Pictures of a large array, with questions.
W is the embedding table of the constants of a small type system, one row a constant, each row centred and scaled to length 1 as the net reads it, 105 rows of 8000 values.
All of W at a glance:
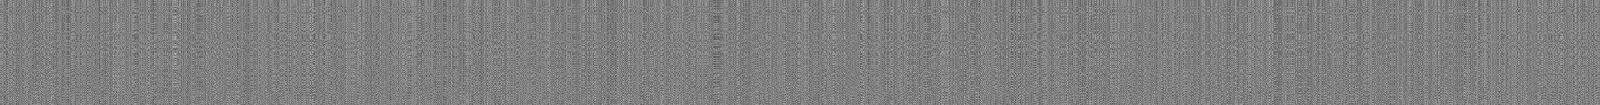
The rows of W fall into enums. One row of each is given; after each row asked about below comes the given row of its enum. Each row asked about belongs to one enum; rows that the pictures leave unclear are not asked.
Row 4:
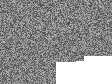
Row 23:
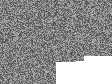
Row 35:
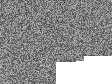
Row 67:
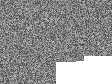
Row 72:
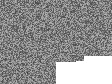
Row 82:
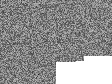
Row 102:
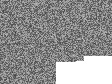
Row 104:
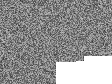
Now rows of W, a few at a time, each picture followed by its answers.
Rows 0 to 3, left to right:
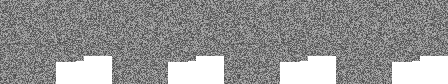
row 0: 102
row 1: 4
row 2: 102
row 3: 4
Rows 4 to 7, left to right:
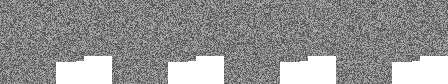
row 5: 4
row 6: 82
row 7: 72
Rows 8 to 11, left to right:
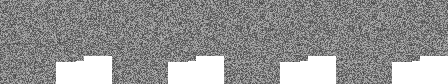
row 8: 102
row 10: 72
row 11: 72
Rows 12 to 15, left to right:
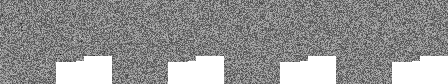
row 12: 35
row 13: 102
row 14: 72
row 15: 4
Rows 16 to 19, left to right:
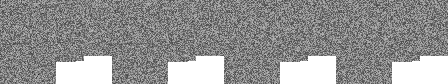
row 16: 82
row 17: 102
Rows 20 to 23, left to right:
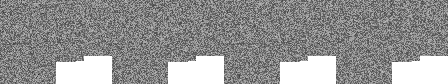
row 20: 82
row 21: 4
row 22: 102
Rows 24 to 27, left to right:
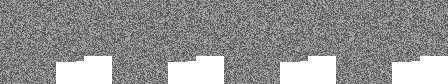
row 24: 4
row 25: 23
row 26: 4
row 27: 23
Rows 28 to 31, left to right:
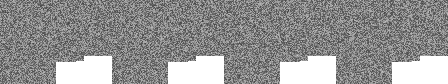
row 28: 4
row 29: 4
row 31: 23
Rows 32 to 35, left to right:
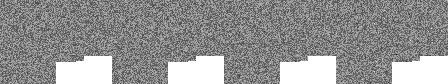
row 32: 72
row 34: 102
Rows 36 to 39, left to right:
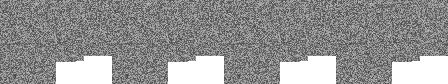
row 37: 102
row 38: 102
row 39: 82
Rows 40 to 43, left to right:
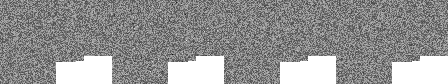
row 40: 23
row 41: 35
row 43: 72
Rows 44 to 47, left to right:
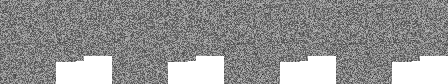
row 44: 102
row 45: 23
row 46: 82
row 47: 82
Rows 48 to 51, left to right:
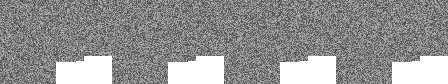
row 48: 104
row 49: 72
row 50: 23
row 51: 4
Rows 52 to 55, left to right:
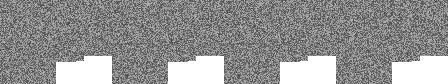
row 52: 4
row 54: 102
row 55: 23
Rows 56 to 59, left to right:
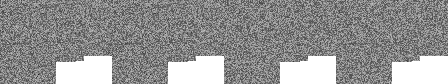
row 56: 82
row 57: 82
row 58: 72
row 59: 102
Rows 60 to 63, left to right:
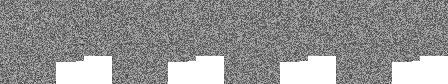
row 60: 67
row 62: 23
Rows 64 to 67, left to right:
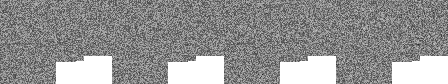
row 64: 102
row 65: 72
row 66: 82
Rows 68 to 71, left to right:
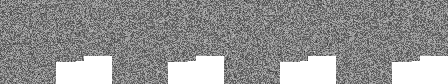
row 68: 82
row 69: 23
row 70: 104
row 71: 23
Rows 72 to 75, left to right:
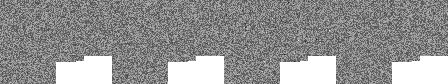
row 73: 102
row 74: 35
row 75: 23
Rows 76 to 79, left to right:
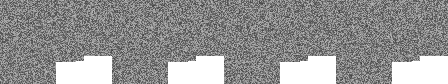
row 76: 23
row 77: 4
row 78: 72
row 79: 102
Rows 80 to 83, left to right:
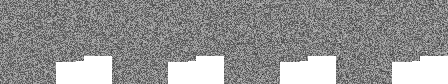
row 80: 23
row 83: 104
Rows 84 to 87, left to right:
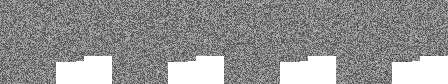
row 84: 4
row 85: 23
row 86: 82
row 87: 35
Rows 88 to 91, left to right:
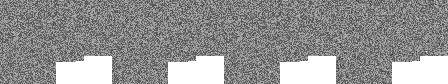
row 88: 23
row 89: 4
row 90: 23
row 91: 104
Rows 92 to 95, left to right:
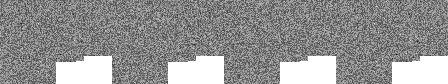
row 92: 35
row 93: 67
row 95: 35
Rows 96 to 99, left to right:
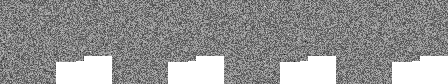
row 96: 104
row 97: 4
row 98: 35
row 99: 4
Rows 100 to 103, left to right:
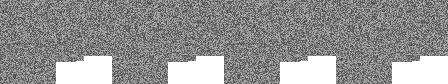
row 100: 102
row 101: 72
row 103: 72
